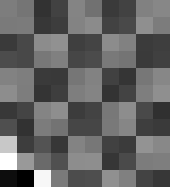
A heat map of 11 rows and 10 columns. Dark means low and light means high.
An odd patch, rougher than its surroundings, sits in the bottom left. On average the colour sits 40% of the way up the scale. No overall slope runs across the table. The bottom left is the roughest part. The ninth with the highest average is the bottom left.
